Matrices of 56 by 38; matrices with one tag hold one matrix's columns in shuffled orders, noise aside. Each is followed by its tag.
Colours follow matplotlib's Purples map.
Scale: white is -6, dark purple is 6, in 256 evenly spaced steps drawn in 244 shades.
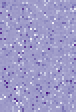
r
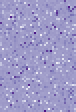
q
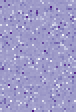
q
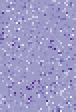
r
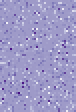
r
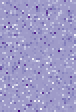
q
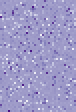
q
